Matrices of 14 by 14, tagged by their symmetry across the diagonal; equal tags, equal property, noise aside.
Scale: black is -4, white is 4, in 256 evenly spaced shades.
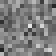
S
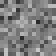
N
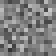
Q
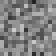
S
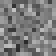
S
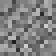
N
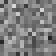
S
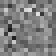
Q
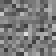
S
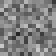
S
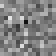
S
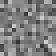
Q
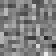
Q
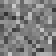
Q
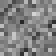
N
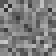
N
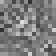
N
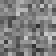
Q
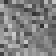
Q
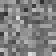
S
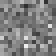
S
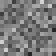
N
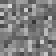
S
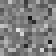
Q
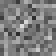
N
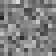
Q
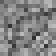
N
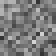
N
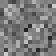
N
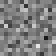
Q
